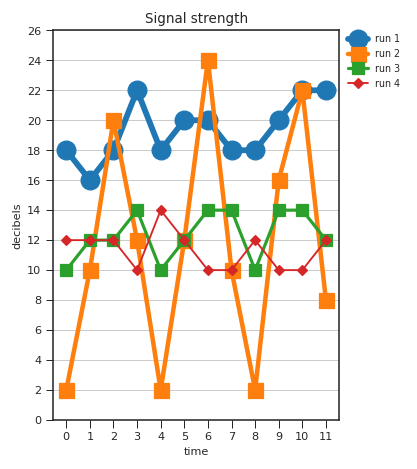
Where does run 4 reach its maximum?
4
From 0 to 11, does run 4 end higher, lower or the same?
the same
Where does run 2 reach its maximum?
6
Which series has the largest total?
run 1
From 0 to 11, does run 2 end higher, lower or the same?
higher
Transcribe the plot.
Title: Signal strength
x-axis: time, ticks 0 1 2 3 4 5 6 7 8 9 10 11
y-axis: decibels, ticks 0 2 4 6 8 10 12 14 16 18 20 22 24 26
Legend: run 1, run 2, run 3, run 4
Values:
run 1: 18 16 18 22 18 20 20 18 18 20 22 22
run 2: 2 10 20 12 2 12 24 10 2 16 22 8
run 3: 10 12 12 14 10 12 14 14 10 14 14 12
run 4: 12 12 12 10 14 12 10 10 12 10 10 12
